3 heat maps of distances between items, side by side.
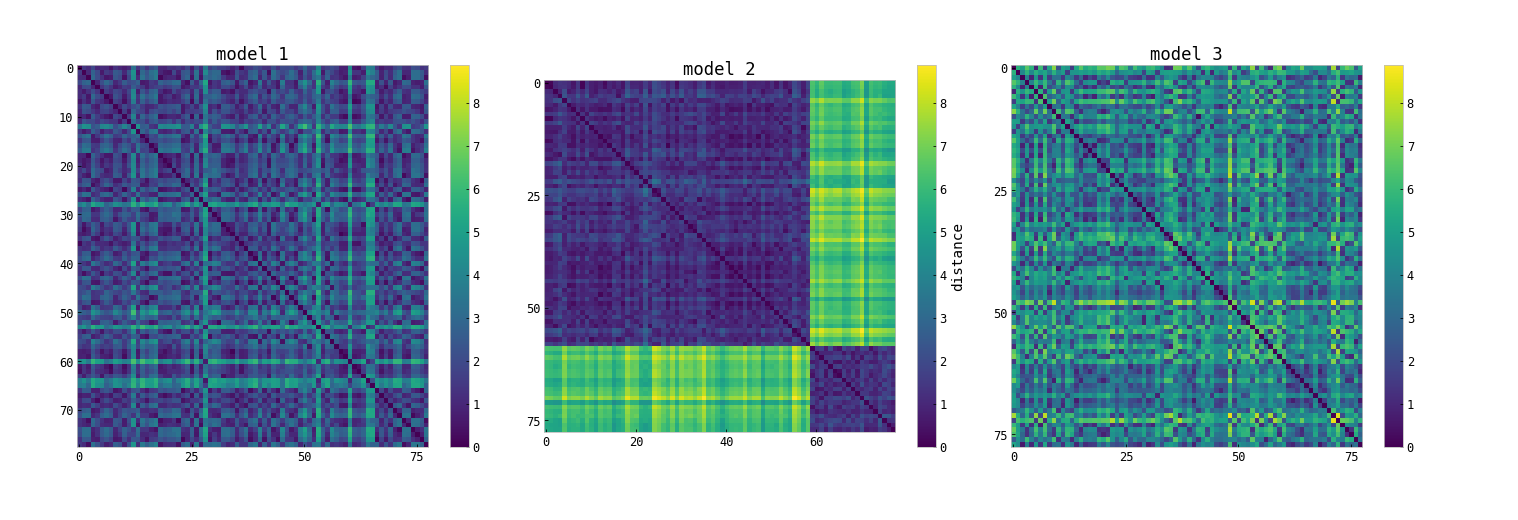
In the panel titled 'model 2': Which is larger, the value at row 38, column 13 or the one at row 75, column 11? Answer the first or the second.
the second
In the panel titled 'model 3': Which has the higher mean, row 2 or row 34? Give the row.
34
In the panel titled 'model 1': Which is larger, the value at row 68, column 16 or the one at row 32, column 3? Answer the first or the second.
the second
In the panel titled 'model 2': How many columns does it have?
78
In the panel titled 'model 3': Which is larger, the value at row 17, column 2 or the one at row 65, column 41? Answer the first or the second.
the second
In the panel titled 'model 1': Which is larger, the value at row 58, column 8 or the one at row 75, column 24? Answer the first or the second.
the first
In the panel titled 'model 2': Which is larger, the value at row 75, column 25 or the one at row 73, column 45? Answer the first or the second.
the first
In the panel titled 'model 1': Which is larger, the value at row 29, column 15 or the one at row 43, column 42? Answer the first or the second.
the second
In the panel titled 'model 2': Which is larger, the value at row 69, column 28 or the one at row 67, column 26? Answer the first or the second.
the first
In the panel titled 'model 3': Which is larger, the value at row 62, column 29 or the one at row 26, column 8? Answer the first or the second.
the first
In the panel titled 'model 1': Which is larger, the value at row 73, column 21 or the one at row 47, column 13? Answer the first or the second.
the second
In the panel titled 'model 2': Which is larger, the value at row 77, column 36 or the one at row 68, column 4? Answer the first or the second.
the second
